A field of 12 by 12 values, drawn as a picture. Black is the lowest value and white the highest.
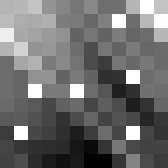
The bottom middle is the ninth with the lowest average. Six lone cells stand out, each far higher than its neighbours. No single row or column stands out from its neighbours. Values rise toward the top. On average the colour sits 40% of the way up the scale.
